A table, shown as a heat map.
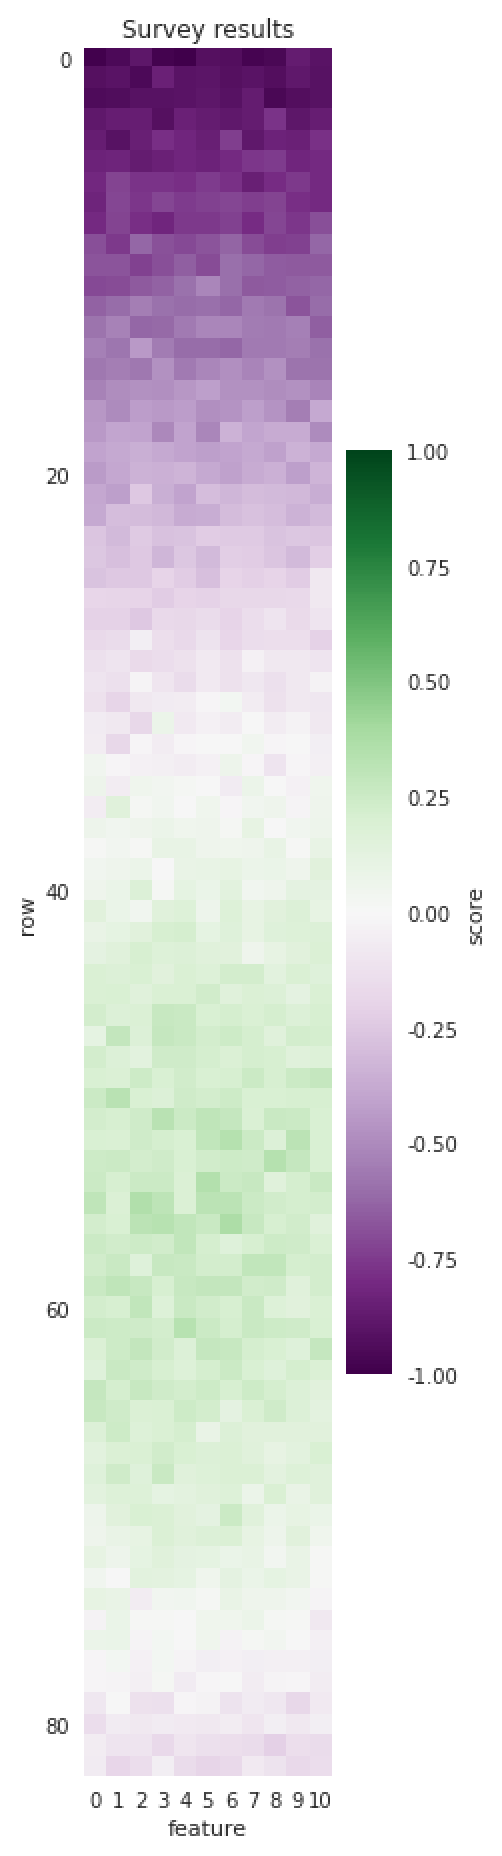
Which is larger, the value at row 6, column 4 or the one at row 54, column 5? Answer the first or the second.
the second
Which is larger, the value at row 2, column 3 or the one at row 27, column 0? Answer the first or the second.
the second
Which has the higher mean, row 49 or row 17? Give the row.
49
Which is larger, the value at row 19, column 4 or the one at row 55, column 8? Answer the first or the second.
the second
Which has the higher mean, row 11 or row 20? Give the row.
20
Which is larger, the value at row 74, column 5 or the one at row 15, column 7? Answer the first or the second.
the first
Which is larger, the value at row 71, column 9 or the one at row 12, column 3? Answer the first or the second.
the first
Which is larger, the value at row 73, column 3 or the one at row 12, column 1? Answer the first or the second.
the first
